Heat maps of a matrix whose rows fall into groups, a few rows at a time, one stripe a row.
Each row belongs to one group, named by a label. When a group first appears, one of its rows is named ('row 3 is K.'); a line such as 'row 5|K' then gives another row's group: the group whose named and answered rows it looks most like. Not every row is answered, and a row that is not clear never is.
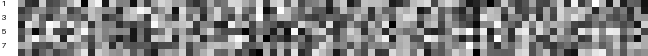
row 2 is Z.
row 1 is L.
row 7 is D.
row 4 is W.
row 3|Z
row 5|D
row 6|W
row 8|D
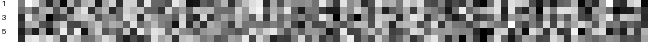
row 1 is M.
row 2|Z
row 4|Z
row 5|L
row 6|W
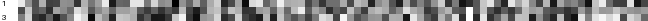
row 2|D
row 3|D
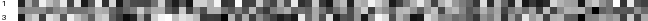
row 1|L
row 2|Z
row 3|W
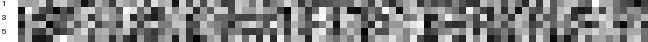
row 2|M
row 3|D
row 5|D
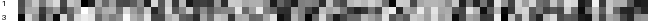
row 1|W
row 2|M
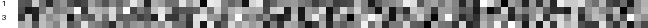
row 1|Z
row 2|L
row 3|L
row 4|Z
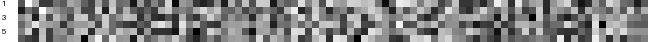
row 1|W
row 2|L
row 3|D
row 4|W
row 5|D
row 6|L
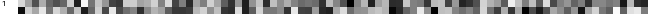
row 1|Z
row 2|L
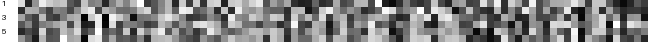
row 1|Z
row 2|M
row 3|L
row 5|L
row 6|L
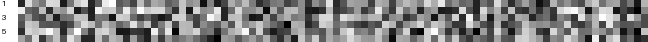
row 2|Z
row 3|D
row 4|M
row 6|W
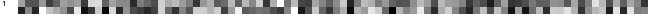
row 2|L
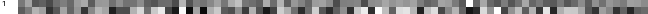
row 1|D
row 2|Z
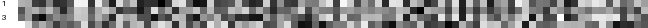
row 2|W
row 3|D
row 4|Z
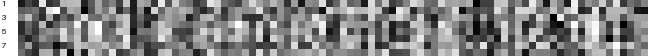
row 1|L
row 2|W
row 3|D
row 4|L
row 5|L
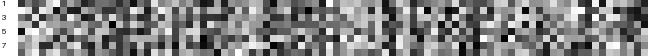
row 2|Z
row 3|W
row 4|Z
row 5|W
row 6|Z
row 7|W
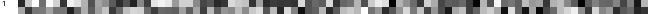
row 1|W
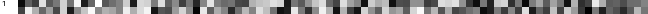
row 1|L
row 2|M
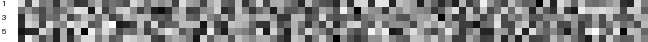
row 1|Z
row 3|M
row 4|W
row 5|L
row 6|M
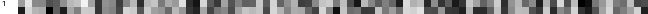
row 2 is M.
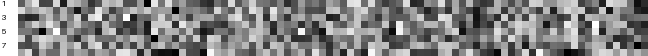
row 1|W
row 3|L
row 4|W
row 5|W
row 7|L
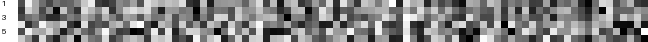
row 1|M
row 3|M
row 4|Z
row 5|W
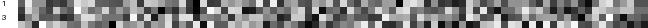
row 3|M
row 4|Z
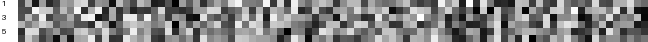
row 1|D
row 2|L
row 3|M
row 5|M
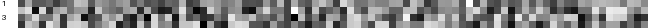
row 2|D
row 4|W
